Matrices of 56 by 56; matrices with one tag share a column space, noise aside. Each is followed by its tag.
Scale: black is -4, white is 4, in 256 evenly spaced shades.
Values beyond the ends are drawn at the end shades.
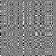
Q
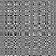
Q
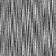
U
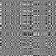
Q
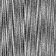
U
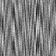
U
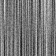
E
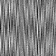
U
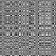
Q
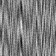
U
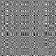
Q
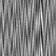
U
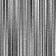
E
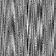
U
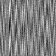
U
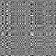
Q
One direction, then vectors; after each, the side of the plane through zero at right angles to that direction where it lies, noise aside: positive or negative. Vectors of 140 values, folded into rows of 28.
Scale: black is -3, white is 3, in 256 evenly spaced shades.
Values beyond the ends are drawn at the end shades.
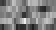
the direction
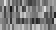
negative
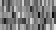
negative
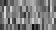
positive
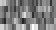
negative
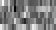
negative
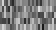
negative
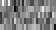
negative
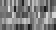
positive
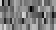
negative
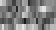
negative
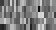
positive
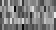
positive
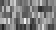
positive
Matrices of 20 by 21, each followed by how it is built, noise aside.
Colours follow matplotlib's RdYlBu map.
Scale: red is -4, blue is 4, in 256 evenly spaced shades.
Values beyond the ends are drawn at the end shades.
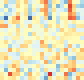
low rank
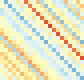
Toeplitz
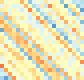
Toeplitz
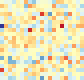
low rank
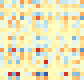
low rank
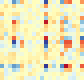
low rank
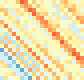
Toeplitz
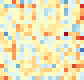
low rank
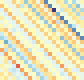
Toeplitz
